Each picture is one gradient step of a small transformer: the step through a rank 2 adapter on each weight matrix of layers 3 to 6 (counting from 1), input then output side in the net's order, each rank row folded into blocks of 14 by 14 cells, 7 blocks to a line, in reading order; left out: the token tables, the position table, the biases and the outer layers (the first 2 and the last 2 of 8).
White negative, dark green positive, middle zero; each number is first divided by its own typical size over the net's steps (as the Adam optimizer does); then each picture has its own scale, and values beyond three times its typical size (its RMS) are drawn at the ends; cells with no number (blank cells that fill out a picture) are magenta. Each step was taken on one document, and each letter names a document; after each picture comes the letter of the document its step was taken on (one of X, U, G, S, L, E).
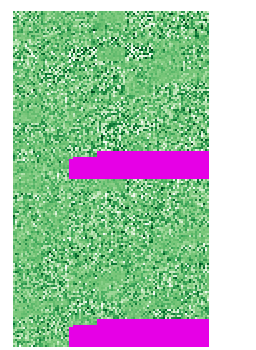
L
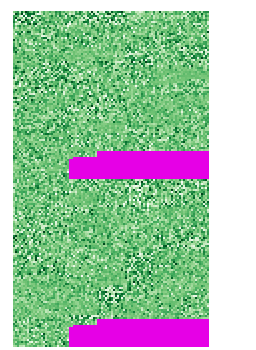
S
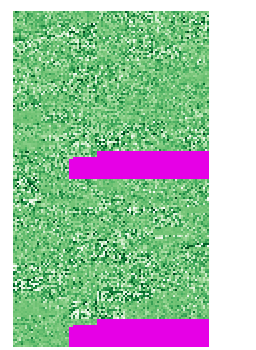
L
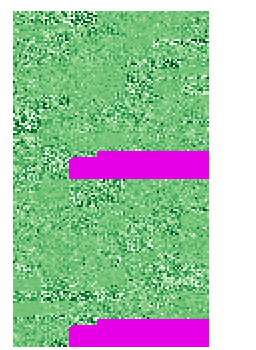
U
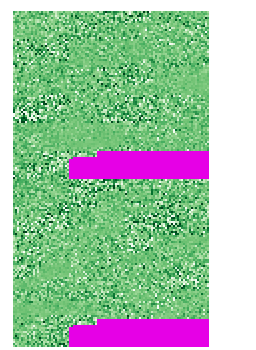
U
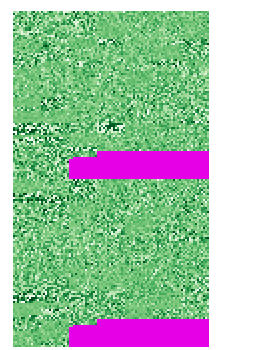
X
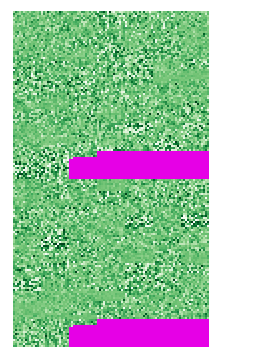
S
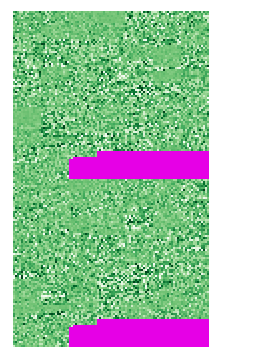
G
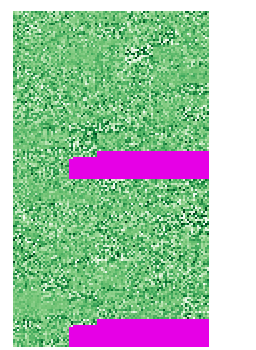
S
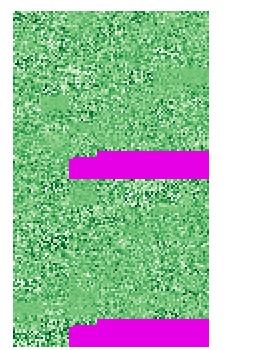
S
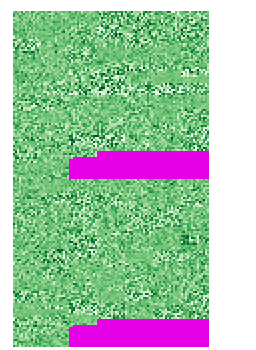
L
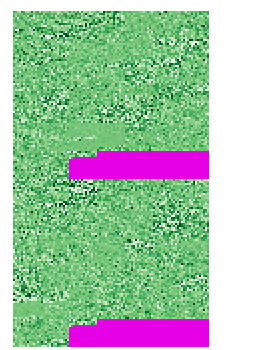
U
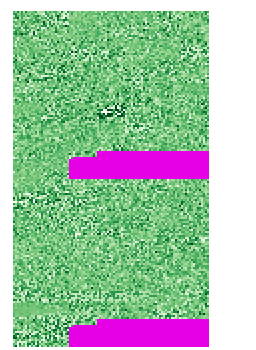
X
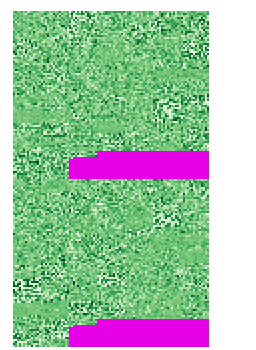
L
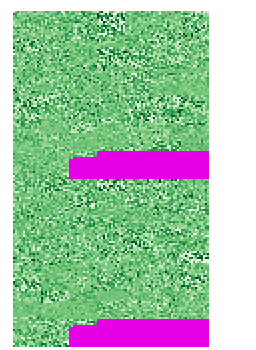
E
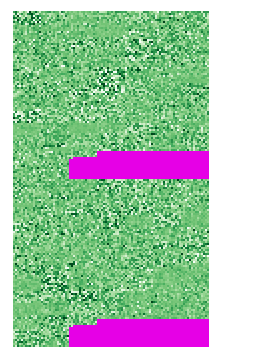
G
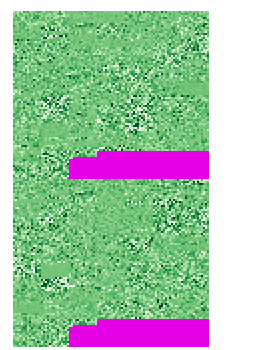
E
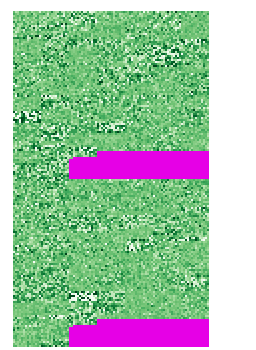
X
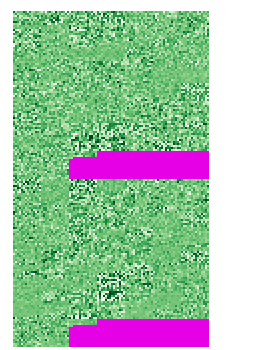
L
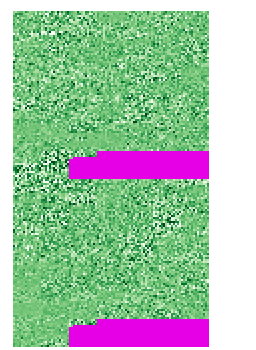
X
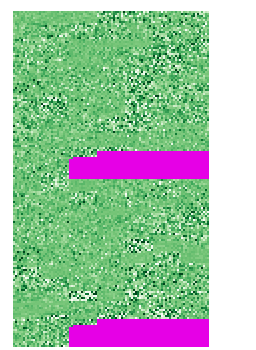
E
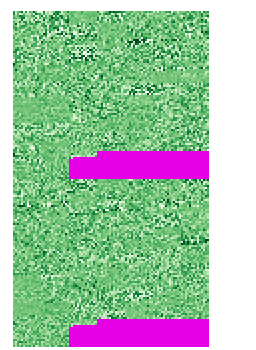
L
